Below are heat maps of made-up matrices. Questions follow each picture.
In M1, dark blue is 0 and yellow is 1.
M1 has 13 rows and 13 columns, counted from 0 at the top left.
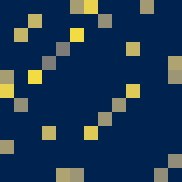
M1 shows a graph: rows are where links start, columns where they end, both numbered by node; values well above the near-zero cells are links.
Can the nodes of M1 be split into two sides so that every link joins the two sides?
no
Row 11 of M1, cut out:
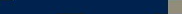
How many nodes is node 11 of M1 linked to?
1
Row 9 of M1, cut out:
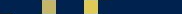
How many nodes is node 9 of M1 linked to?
2
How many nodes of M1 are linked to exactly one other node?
3
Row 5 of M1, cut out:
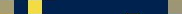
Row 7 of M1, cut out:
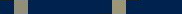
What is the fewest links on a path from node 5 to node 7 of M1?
3
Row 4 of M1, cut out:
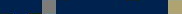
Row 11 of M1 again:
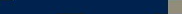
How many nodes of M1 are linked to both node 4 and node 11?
1
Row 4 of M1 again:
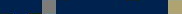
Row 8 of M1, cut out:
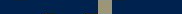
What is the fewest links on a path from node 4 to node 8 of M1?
6
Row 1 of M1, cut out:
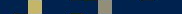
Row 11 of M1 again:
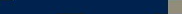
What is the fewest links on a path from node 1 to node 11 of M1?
4
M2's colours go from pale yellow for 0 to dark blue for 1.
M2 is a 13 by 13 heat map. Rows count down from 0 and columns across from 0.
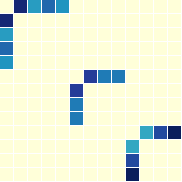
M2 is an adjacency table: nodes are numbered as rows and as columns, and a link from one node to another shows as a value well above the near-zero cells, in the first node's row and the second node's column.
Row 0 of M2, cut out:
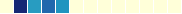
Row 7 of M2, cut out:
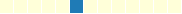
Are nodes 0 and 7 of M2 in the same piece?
no
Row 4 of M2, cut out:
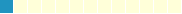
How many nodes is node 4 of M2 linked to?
1
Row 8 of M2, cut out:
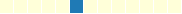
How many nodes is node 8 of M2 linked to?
1
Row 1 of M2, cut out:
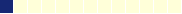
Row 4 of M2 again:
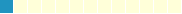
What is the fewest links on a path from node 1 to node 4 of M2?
2
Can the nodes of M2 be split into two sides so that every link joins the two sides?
yes
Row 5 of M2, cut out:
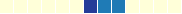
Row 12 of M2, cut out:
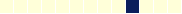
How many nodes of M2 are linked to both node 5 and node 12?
0
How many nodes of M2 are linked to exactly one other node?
10
